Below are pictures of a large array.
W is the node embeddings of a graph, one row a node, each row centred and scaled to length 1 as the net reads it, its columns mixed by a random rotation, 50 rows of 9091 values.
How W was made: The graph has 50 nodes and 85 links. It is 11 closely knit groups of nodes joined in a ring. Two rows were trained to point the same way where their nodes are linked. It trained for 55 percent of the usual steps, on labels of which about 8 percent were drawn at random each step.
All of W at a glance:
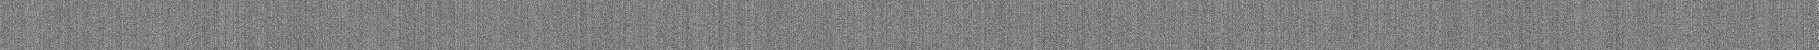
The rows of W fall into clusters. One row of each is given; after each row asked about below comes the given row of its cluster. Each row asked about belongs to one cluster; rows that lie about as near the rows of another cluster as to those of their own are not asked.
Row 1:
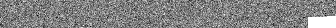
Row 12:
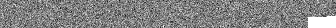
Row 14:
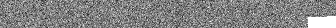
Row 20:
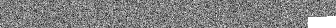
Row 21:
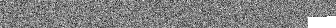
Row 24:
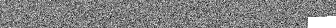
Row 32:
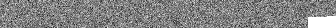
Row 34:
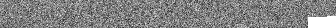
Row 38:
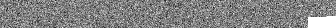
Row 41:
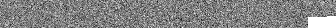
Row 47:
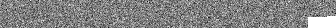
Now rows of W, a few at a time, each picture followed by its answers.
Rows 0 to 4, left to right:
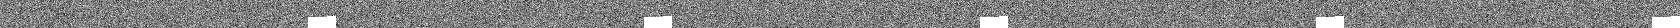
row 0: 20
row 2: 47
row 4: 38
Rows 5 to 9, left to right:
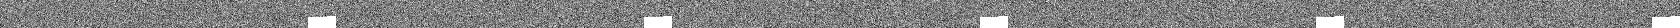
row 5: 1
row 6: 1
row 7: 38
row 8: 12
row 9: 24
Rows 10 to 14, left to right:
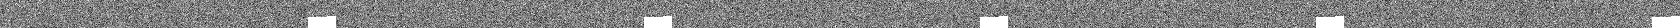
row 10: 32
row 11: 47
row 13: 47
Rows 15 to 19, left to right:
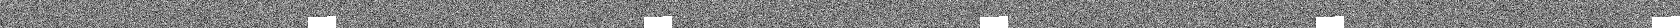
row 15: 47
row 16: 32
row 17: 34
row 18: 24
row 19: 14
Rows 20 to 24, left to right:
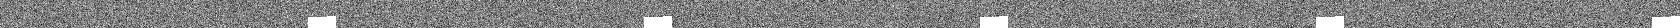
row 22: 1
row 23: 38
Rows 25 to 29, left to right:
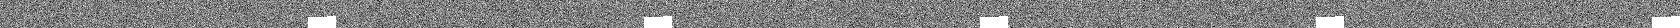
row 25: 20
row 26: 14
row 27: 21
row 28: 21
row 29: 24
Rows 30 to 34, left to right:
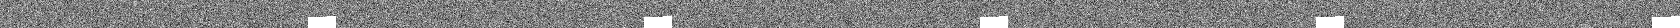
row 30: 38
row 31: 12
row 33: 14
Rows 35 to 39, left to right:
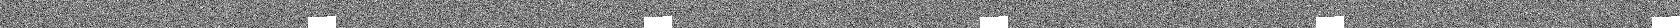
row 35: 1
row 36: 12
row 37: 21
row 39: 41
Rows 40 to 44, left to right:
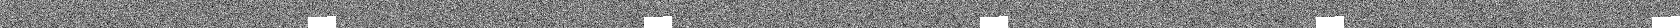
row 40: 34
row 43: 21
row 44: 32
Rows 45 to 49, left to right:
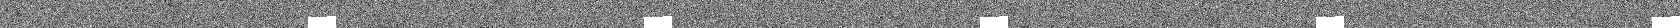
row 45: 38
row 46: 32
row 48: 47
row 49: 41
